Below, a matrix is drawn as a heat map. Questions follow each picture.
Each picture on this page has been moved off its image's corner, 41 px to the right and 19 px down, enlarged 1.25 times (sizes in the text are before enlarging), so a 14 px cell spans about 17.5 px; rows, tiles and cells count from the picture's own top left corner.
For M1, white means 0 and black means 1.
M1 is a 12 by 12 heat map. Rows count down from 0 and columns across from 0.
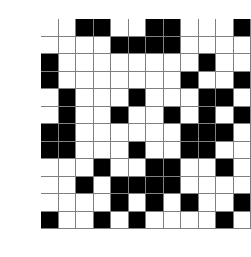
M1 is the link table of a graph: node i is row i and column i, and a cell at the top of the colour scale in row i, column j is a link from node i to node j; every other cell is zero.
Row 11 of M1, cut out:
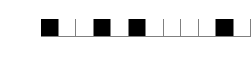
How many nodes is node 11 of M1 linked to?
4
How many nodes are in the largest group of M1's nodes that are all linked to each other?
3
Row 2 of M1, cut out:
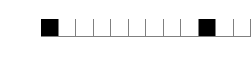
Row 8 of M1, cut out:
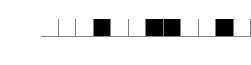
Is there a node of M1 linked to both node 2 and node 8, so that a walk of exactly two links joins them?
no
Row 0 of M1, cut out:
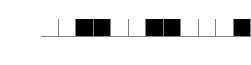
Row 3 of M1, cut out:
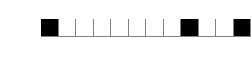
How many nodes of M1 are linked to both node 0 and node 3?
1
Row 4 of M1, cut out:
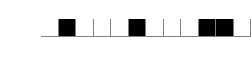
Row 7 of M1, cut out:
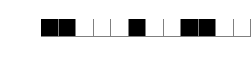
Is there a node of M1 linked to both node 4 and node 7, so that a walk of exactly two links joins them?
yes
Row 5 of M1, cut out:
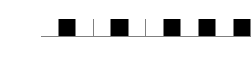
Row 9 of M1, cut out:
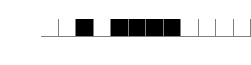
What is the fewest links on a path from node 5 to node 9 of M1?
1
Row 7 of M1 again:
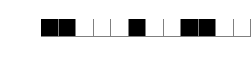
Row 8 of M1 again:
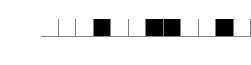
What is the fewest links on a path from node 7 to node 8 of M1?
1
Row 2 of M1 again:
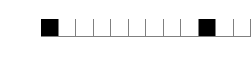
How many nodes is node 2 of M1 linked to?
2
